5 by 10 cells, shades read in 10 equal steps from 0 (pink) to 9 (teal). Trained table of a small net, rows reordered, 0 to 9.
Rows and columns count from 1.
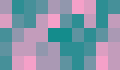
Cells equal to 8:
8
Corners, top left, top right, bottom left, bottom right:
3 7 7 2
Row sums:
47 42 56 43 35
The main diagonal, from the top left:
3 6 2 4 3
